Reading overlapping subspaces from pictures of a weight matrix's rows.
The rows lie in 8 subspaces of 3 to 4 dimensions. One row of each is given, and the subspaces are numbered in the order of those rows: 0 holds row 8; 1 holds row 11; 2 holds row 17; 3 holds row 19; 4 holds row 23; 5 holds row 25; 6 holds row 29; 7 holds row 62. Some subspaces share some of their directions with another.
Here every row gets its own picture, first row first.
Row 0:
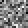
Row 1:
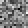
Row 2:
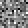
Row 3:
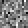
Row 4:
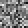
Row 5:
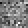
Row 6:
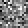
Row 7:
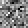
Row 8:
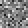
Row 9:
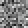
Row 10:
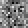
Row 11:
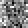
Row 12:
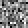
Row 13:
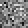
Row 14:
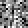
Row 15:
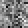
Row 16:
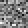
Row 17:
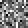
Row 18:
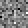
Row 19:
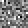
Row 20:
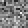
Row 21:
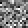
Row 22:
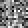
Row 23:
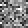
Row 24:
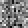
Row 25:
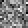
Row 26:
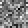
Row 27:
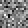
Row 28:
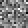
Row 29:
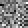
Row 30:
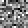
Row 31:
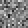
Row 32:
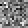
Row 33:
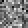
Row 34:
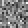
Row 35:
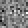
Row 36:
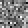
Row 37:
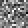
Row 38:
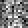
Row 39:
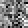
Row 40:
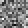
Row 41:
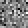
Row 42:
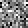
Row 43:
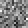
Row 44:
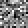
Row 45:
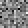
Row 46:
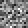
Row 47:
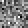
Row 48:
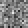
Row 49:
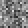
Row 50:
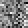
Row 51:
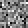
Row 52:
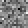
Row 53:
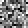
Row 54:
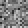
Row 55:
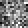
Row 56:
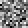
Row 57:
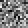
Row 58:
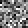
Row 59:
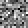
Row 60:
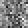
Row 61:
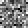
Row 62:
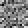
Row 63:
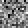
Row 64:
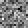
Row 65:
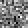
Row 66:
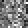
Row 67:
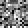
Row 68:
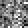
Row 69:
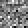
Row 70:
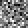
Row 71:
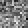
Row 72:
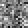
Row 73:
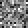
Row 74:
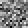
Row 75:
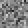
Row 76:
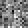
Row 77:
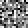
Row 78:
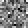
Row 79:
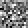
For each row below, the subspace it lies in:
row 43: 3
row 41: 1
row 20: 3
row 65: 3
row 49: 6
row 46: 0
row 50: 6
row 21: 0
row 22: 7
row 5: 1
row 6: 4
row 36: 3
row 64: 2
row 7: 7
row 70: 4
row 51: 2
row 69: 6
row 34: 2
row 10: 7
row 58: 0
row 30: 3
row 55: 1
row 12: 2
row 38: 1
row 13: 4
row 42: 2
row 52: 4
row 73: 3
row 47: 3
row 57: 2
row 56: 0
